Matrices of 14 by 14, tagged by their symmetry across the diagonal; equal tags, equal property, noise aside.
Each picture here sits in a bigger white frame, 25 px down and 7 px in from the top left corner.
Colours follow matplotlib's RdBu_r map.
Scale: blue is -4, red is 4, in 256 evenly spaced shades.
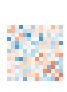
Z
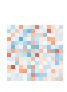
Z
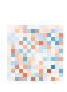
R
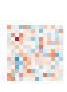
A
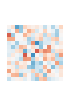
R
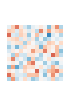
Z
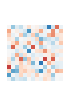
R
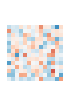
A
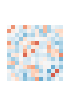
Z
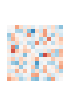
R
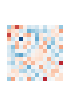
Z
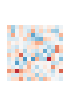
A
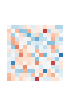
R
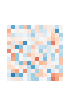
A
